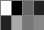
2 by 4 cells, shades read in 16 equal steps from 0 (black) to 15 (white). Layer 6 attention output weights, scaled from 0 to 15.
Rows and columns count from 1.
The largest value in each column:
15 10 7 8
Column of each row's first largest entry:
1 2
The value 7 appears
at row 2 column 3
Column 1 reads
15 2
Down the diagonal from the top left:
15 10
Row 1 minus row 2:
13 -10 -1 -6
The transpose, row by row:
15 2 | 0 10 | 6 7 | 2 8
